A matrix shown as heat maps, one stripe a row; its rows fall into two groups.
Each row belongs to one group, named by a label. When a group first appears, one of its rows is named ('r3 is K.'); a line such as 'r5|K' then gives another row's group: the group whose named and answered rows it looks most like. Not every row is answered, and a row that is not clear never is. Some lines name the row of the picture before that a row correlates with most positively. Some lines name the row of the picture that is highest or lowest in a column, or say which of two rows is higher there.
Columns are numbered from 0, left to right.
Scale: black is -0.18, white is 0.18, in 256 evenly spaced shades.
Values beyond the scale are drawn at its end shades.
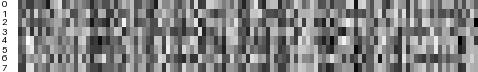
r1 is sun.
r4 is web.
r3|sun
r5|web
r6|sun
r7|web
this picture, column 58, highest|6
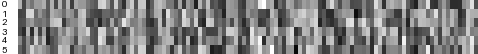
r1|web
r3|sun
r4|sun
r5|sun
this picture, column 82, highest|2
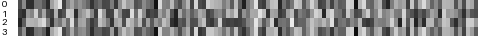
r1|sun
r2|sun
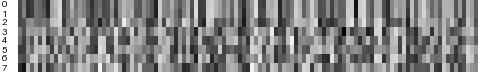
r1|web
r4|sun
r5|sun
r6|sun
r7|sun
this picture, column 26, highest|2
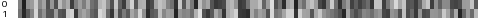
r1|sun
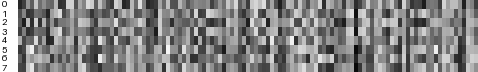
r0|sun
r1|web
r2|sun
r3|web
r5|web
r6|sun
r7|web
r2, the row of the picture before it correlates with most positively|1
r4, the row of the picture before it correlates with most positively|1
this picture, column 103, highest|2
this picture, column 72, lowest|6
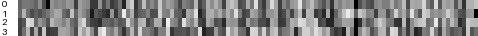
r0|web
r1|web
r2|web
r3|sun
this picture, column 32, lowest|2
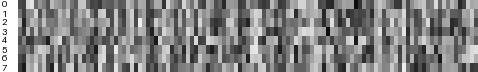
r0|web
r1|sun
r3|sun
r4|web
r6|sun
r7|sun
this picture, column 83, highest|4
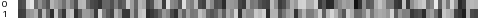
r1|sun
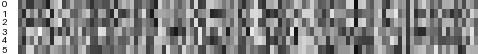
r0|web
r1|sun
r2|web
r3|sun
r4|sun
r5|web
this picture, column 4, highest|4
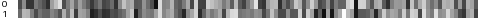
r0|web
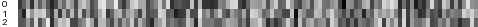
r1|sun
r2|sun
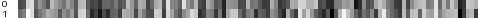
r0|web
